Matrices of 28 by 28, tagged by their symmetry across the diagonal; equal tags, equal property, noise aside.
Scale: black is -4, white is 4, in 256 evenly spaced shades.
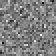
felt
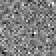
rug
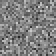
felt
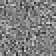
rug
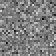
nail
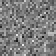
nail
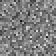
felt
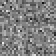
rug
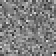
rug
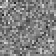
felt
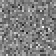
nail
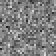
nail
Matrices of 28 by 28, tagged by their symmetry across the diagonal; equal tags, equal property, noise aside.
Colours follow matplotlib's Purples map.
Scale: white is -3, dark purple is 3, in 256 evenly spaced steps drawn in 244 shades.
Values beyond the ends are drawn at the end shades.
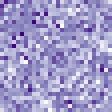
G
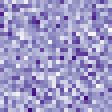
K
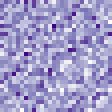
G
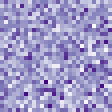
K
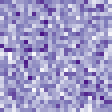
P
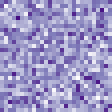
G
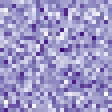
P
